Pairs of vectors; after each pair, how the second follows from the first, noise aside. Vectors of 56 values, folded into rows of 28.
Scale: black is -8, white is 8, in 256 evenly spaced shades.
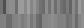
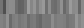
sign-scrambled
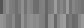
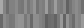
sign-scrambled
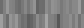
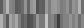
scaled up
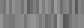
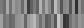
scaled up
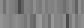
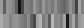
scaled up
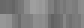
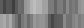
scaled up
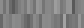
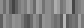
scaled up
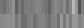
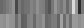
scaled up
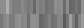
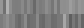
sign-scrambled
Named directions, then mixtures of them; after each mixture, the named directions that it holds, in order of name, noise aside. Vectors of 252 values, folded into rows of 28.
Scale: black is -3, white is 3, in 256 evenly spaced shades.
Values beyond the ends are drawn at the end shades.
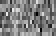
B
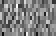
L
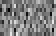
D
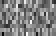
B, L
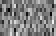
D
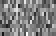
B, L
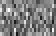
D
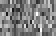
B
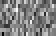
B, L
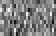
D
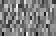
L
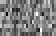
B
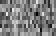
B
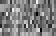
B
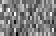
D, L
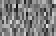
D, L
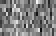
B, D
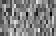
B, D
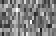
B, L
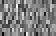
L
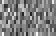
D, L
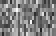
B, L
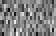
D, L
